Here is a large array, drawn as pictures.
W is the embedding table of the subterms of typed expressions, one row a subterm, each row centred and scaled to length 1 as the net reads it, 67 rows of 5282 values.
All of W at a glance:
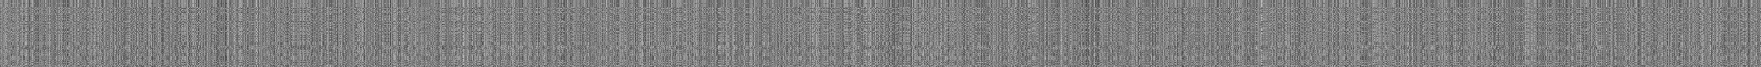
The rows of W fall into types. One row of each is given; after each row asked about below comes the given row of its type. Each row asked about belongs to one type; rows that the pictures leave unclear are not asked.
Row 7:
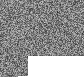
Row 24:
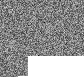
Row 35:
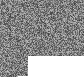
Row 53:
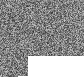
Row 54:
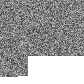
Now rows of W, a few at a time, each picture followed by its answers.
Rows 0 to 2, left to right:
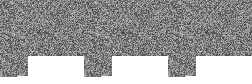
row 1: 54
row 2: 54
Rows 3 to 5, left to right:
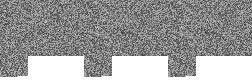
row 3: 24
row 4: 54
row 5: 54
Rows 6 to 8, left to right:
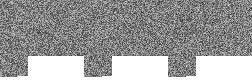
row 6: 54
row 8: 53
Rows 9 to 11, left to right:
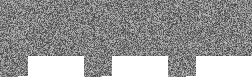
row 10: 35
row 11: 53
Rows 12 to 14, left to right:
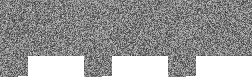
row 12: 53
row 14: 7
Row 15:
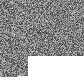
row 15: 54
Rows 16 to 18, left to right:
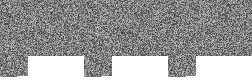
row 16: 24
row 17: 54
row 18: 24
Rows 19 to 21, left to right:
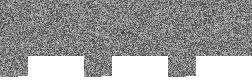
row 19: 53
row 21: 35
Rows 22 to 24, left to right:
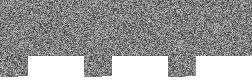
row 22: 7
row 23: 7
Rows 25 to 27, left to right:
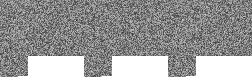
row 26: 35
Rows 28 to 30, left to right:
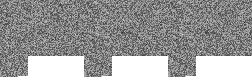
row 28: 24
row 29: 54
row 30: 54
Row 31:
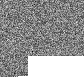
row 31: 7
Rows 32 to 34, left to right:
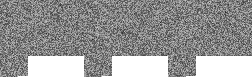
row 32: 24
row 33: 54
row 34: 7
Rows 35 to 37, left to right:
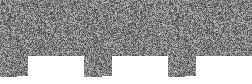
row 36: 53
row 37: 35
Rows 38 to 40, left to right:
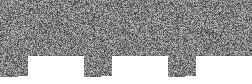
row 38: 7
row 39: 35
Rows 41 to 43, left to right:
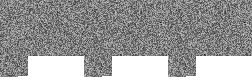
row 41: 7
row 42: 53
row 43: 53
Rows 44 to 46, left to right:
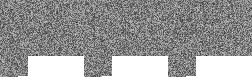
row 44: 53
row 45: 35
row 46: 53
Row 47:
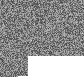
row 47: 35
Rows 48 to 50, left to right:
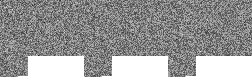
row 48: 24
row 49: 35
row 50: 54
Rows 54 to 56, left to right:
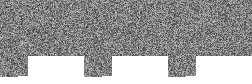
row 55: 53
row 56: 24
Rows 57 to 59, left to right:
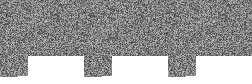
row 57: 24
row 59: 24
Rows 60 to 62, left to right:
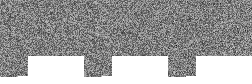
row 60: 35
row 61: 54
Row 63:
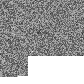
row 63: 54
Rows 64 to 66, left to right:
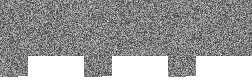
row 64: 53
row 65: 7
